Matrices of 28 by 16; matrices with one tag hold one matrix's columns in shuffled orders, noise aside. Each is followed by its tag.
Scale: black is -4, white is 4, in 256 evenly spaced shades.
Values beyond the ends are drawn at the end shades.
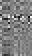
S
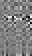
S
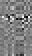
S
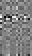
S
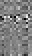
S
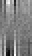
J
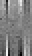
J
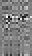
S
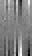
J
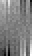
J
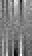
J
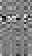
S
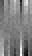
J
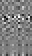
S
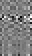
S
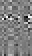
S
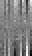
J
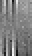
J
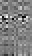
S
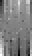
J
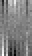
J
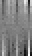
J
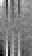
J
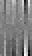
J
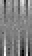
J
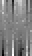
J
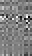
S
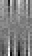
J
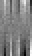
J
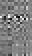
S
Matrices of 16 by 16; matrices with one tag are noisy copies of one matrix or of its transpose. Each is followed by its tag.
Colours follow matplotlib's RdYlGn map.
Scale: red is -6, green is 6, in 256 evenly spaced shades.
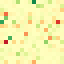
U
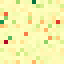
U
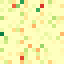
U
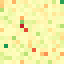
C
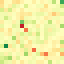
C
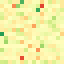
U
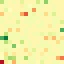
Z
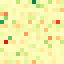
U
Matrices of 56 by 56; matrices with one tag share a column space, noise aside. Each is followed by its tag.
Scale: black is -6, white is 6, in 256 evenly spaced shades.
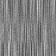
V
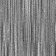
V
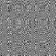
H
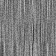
V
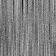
V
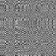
H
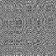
H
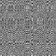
H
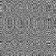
H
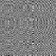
H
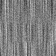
V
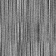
V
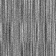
V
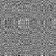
H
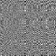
H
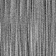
V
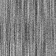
V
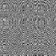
H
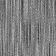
V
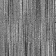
V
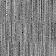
V
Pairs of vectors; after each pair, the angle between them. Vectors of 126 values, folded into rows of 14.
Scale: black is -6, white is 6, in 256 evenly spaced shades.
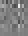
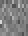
partly aligned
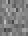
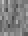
orthogonal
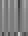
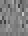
orthogonal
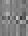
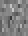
orthogonal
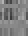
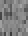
partly aligned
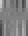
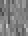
partly opposed
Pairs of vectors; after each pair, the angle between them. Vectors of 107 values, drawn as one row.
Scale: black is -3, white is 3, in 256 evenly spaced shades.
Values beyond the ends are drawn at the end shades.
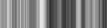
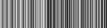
partly aligned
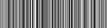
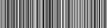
partly aligned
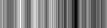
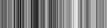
nearly opposite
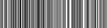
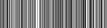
partly opposed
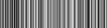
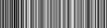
nearly parallel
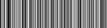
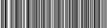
nearly opposite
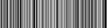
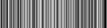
nearly parallel
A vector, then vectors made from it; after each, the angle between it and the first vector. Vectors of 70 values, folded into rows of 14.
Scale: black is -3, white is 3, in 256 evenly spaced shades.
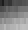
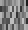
orthogonal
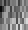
partly aligned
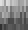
nearly opposite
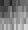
nearly parallel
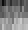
nearly parallel
